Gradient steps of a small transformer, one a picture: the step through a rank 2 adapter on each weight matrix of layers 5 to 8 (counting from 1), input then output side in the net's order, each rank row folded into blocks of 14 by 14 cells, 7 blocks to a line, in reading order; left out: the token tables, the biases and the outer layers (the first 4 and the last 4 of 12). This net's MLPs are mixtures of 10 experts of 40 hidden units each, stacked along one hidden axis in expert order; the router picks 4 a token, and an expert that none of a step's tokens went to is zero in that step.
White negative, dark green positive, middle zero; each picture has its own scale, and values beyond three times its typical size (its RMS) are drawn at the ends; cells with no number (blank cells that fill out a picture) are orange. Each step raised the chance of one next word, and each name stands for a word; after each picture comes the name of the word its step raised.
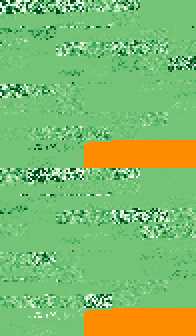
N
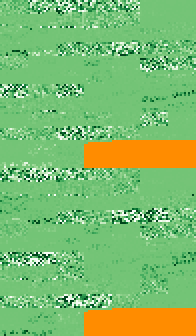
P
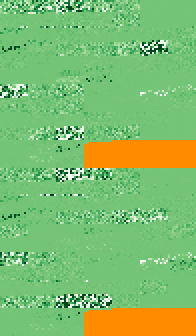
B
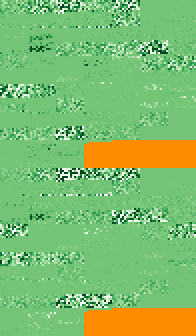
B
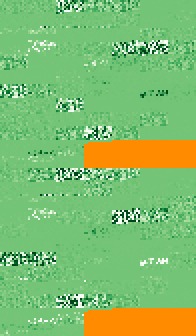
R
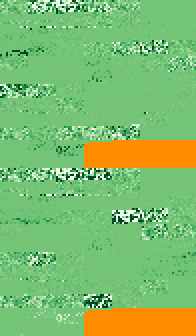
N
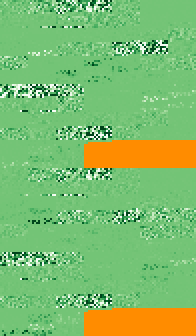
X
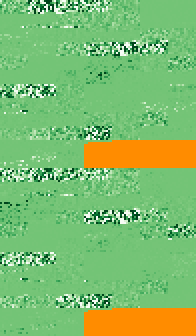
X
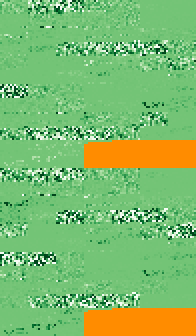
P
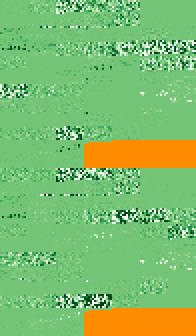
B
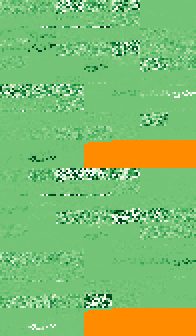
N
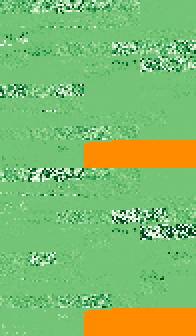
N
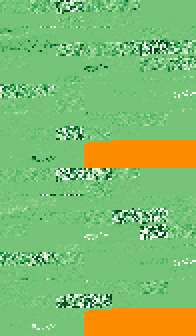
B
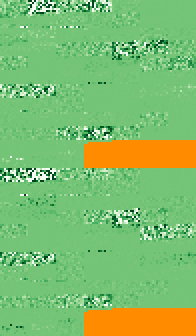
X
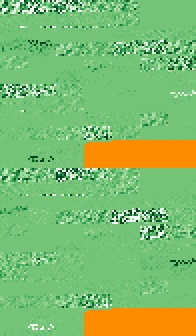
N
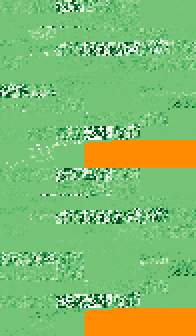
P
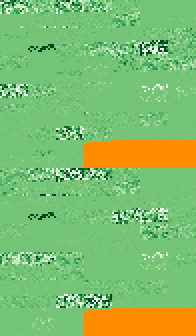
B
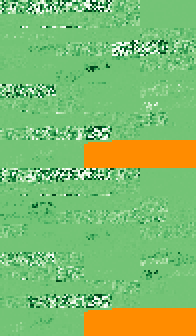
X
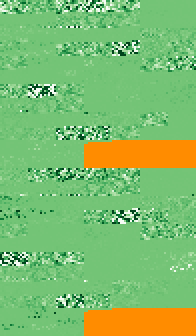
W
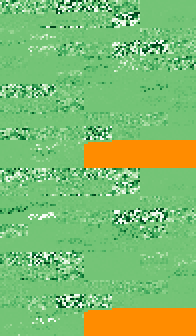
R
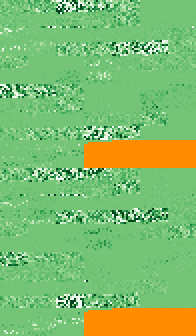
R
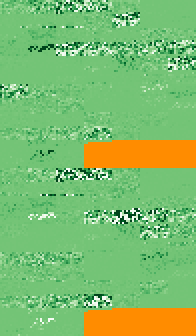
N
